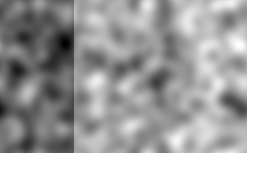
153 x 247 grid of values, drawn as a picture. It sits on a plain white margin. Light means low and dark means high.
Seam: vertical, 30% of the way across, the left part higher. Average level on the scale: 40%. Lone odd cells: none. Ninth with the lowest average: top right.
